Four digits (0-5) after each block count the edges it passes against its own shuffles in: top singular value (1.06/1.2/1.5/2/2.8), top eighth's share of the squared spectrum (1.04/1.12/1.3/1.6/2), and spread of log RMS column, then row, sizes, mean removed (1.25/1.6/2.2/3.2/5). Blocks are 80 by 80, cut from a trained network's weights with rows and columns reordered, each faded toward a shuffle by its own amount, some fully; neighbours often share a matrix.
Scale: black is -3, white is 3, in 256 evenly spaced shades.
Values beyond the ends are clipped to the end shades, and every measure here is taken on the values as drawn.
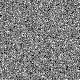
0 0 0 0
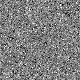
0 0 0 0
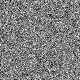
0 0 0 0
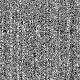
3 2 0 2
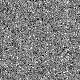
0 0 0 0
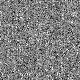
1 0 0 0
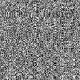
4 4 2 1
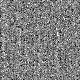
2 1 0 0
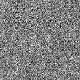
3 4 1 2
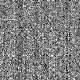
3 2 0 2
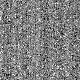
2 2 0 1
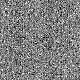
2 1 0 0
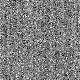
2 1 0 1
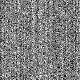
3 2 0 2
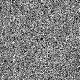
2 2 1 0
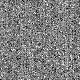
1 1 0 0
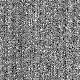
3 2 0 1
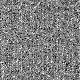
2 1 0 1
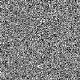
3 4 2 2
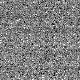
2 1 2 0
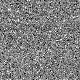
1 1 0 0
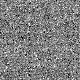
1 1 1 0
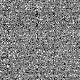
2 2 2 0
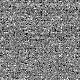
2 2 2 0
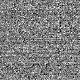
2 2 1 0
